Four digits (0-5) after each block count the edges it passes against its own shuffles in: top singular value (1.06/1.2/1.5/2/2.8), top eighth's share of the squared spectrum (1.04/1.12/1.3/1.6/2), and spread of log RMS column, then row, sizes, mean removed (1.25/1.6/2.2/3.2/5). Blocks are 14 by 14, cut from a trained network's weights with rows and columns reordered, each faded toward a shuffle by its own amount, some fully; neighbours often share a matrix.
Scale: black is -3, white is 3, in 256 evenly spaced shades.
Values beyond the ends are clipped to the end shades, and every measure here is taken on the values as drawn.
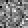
0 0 0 0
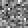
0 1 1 0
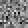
0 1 0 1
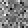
0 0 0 0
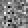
2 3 1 0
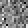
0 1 0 0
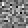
1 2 0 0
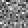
0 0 0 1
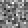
0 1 0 0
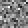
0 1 0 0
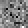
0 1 0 0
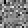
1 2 0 1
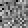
0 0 0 0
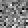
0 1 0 1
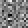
3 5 2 1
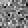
0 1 0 0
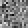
0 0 1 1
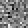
1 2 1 0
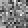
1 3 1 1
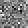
1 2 1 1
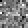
1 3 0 0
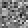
2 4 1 0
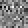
2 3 0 2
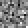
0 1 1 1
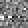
2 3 0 1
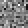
0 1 0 1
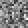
0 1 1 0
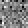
2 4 1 1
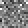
1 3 0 0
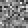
1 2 0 1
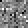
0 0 0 1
